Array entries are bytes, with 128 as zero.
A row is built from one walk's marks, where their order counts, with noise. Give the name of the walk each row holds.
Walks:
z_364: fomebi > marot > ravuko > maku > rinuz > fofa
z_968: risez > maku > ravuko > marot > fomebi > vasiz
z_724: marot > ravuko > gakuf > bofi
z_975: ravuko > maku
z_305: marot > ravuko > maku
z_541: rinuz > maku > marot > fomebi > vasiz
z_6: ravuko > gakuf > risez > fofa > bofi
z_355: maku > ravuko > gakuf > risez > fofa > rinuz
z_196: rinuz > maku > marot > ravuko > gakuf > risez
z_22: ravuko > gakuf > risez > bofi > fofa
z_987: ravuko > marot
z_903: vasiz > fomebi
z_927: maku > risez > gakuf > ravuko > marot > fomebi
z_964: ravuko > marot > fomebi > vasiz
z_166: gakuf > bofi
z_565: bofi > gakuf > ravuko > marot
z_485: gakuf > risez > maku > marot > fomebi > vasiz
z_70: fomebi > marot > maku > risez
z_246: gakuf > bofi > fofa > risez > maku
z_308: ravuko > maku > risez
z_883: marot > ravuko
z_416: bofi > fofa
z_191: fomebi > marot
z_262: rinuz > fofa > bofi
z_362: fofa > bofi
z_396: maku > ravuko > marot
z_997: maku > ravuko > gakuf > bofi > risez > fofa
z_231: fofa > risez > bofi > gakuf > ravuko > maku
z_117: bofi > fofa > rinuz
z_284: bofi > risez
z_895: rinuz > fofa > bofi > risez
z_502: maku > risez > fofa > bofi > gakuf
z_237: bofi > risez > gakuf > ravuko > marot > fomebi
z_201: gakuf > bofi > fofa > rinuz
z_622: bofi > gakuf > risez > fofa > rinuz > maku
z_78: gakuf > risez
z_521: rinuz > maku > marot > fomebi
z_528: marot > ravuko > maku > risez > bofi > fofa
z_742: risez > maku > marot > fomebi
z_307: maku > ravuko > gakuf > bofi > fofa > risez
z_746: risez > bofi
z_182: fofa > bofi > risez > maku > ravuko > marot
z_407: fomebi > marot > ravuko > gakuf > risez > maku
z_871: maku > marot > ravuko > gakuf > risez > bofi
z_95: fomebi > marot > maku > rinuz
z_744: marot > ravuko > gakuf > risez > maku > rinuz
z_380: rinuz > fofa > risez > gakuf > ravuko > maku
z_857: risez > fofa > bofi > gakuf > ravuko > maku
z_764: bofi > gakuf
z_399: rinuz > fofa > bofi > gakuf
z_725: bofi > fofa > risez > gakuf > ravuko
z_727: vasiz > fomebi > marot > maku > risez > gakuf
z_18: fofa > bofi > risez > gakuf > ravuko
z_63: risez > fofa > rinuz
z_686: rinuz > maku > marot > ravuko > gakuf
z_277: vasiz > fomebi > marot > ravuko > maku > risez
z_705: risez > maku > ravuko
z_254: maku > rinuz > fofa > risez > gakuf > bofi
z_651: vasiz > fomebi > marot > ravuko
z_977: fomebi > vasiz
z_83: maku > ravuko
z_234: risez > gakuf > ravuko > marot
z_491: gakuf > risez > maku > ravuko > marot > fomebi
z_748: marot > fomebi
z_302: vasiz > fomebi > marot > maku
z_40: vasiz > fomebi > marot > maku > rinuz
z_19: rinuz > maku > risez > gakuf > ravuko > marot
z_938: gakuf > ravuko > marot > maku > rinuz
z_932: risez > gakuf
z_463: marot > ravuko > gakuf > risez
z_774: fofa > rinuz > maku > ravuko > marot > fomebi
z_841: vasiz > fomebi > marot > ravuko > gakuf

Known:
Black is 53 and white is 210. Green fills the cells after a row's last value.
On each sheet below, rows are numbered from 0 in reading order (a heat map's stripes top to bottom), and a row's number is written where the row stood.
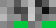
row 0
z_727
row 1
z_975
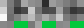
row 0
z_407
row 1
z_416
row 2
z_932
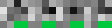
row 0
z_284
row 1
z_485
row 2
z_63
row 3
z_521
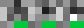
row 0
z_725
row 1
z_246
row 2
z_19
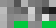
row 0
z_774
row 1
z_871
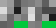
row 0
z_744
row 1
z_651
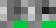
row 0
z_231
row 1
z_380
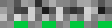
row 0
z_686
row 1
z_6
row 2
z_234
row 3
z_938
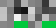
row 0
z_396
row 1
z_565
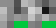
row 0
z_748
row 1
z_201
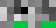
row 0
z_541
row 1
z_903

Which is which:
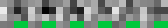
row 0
z_40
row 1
z_355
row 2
z_83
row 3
z_78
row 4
z_463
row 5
z_742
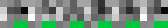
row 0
z_968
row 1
z_364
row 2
z_18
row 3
z_622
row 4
z_302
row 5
z_977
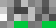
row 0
z_191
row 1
z_883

